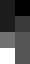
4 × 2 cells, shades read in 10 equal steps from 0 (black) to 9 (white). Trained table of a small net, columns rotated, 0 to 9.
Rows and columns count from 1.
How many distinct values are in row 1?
2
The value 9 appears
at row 4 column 1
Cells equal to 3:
2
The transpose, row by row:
1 1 4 9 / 0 2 3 3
